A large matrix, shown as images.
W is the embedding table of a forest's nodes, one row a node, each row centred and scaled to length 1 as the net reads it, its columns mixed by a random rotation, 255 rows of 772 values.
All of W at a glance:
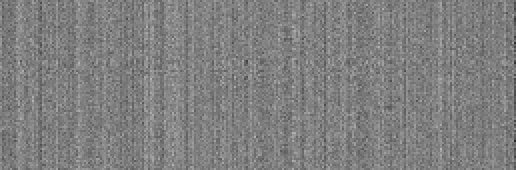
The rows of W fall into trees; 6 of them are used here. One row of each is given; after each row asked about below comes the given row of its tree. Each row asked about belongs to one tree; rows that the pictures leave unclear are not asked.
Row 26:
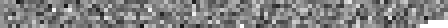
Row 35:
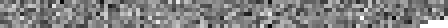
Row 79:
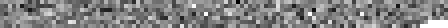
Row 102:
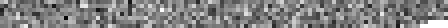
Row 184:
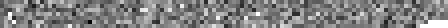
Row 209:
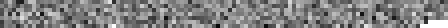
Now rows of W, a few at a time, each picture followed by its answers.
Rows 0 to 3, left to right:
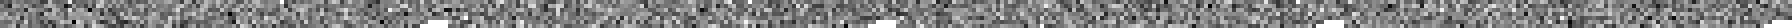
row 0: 26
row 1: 102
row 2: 35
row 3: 184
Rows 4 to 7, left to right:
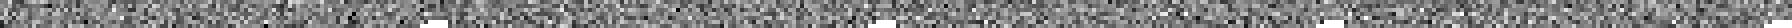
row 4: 209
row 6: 209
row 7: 209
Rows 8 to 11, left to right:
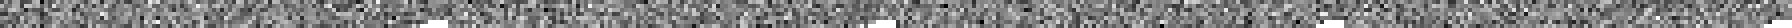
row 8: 35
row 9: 102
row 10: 209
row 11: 184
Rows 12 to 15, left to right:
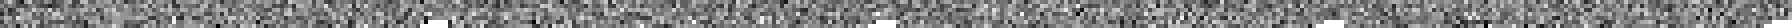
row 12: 209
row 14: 184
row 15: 26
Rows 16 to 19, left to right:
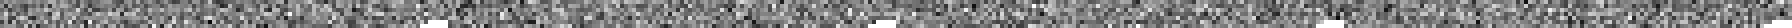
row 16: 209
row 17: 209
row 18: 26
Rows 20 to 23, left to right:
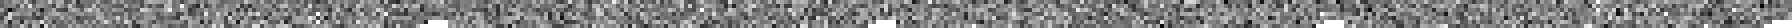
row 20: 184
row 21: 26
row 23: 26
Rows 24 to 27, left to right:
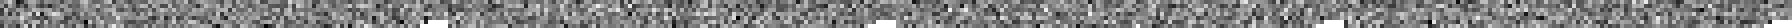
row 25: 184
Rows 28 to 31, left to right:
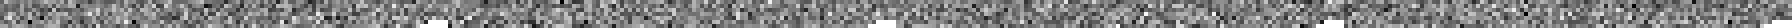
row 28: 184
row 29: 209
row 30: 184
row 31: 184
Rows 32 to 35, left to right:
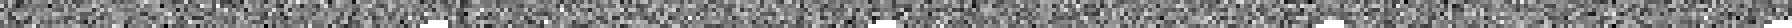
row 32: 209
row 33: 209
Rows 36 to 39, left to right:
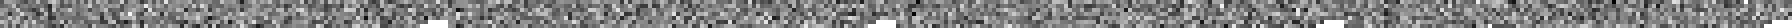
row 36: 26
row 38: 209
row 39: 35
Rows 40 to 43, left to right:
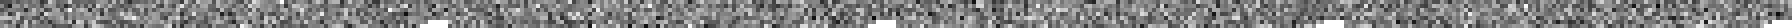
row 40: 26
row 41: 26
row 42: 102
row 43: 184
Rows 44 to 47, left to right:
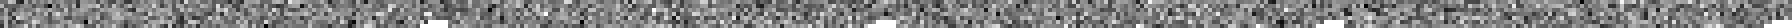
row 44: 209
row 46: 26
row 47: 79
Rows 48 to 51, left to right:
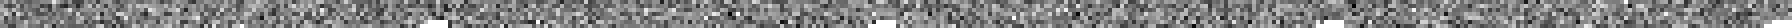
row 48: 26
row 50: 184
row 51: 26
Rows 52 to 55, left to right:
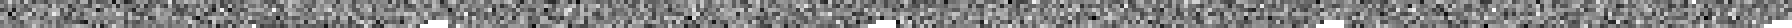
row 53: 102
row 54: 209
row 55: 26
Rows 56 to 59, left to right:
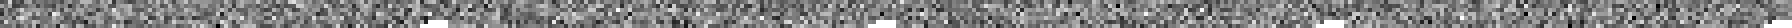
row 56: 209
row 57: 184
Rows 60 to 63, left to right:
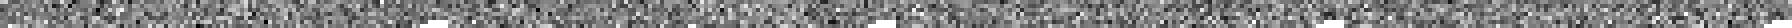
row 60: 102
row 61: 26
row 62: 184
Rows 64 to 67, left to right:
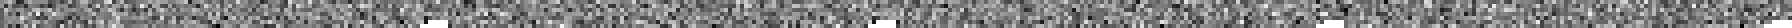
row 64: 209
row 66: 209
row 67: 102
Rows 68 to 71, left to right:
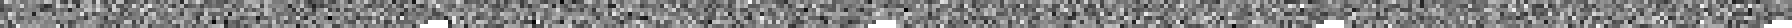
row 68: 184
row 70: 184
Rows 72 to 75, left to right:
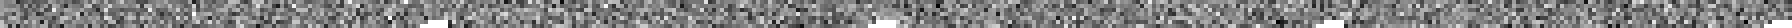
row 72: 26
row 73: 209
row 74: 26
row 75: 209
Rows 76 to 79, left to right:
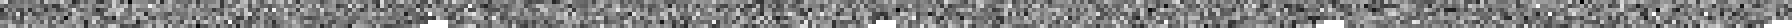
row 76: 102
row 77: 184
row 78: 102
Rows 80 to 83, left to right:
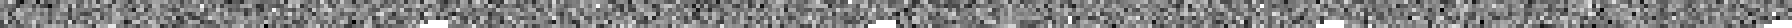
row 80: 209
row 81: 35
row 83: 102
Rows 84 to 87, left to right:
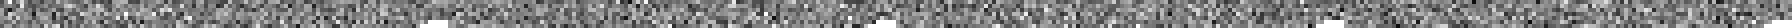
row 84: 184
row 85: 184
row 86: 26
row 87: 26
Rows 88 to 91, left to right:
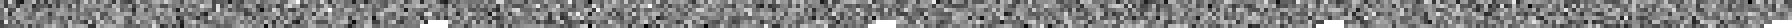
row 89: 26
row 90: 35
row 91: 209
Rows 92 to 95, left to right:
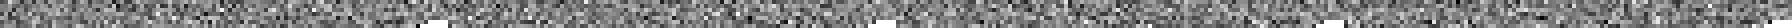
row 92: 209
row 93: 209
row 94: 209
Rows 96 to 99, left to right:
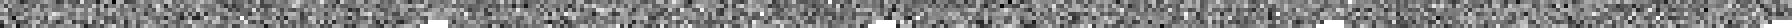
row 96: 209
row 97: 26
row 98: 209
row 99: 184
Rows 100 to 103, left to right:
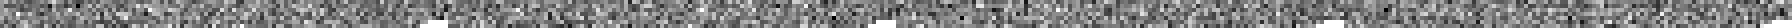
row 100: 26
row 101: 26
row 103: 184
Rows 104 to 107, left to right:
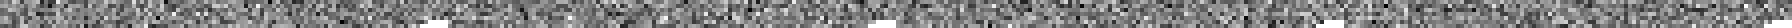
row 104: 35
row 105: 79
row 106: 209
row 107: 79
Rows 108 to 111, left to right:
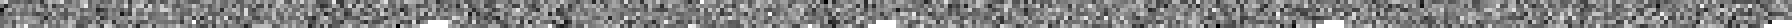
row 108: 102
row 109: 26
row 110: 102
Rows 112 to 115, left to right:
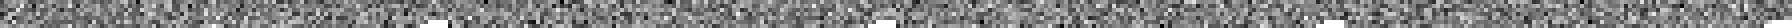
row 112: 184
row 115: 79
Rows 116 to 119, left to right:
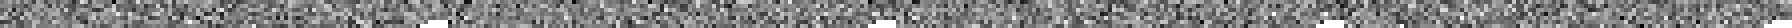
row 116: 209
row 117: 209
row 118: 209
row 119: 184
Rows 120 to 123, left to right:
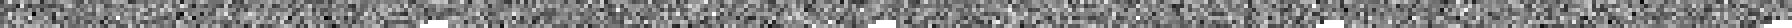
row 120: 184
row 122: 209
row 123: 102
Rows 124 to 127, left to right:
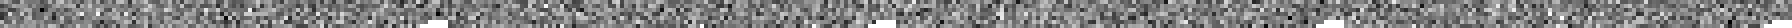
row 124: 184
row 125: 209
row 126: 35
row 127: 184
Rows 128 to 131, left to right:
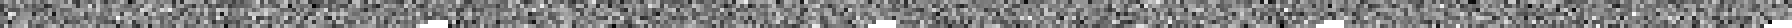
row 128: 184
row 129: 209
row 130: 26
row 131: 209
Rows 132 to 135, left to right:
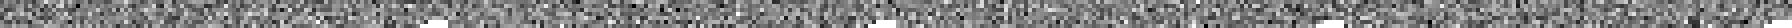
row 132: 184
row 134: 102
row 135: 209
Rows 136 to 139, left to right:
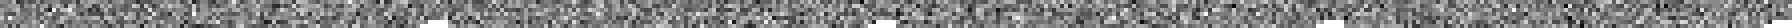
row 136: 26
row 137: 184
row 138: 79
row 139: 184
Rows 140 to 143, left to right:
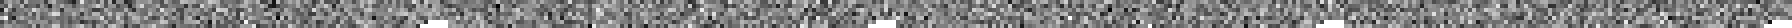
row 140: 209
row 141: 26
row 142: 209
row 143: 184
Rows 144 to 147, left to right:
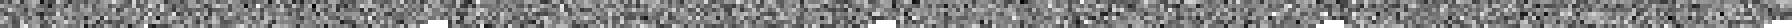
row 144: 35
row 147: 184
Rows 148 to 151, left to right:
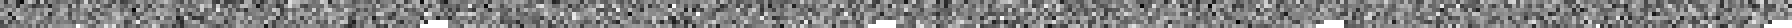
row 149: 184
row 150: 35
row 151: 209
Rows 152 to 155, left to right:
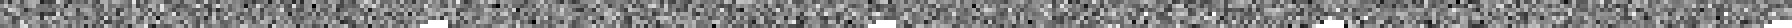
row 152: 35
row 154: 184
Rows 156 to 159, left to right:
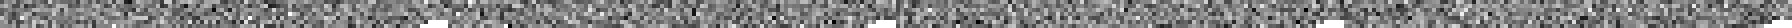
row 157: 184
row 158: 209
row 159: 102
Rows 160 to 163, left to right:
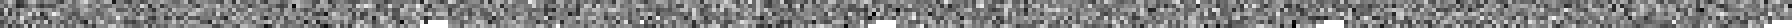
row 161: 102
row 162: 102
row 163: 209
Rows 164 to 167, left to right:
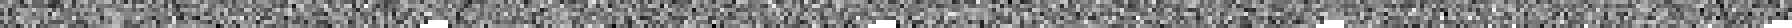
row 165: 209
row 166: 209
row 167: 26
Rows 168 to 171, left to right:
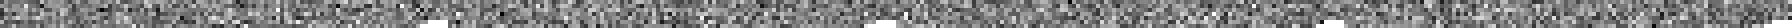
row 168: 79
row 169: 184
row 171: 102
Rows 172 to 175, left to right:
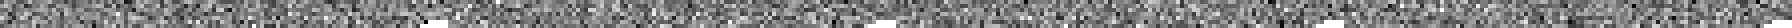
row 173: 184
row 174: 26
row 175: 184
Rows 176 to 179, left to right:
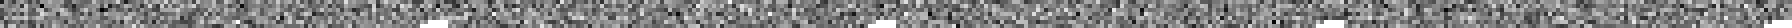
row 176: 79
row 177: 26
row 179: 79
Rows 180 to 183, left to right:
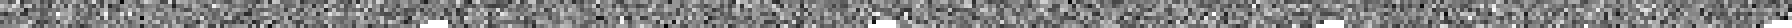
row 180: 35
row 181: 209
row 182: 184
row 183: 26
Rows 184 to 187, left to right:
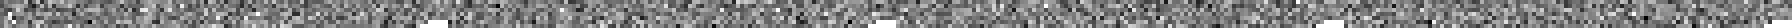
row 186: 35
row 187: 209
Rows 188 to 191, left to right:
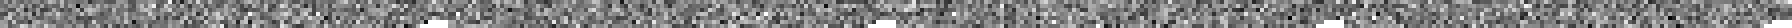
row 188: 184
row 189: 184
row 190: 35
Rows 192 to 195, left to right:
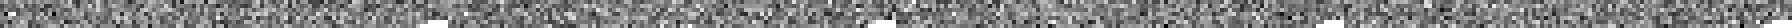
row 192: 184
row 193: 26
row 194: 35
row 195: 102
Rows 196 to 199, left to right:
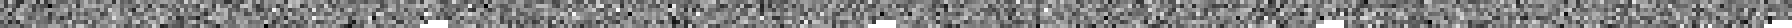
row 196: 209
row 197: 184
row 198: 26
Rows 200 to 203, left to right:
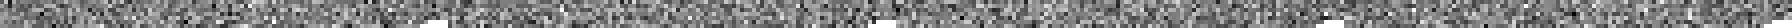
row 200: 26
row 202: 102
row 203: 26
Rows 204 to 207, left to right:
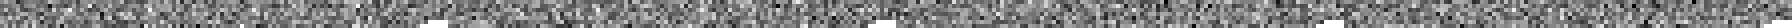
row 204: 26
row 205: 26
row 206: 35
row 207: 184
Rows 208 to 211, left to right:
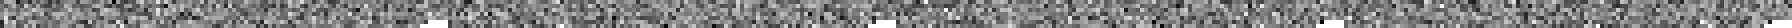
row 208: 209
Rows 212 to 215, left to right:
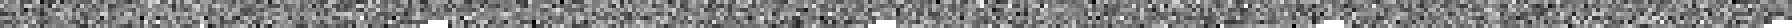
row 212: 35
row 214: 102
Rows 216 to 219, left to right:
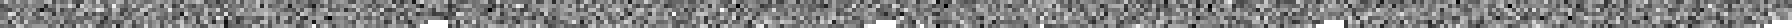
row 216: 184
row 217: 184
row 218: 35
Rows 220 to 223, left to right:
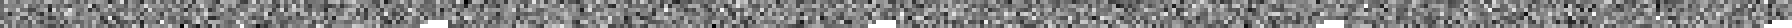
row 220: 26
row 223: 184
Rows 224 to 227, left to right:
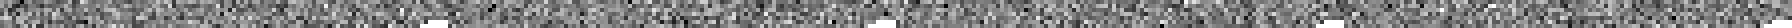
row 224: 209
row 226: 209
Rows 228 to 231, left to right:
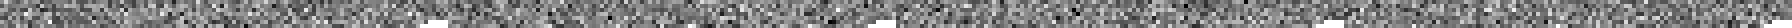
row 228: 184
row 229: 26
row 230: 184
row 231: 184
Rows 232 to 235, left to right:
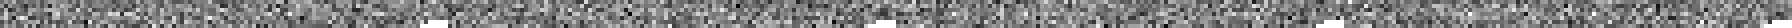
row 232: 209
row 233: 184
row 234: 35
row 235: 184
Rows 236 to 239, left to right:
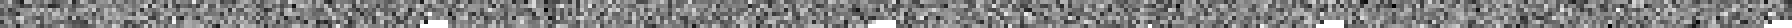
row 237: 102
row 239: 209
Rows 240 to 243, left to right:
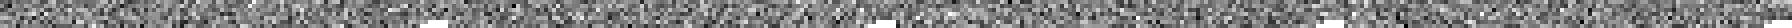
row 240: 26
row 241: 26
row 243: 184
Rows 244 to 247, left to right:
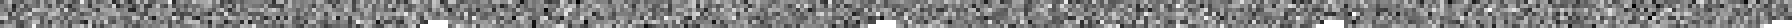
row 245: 102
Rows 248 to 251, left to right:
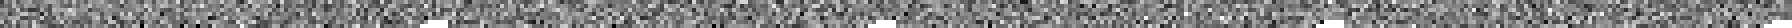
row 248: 26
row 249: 209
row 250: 209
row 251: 184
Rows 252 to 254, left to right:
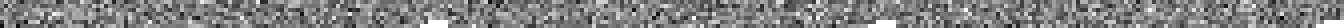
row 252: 209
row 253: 35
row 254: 26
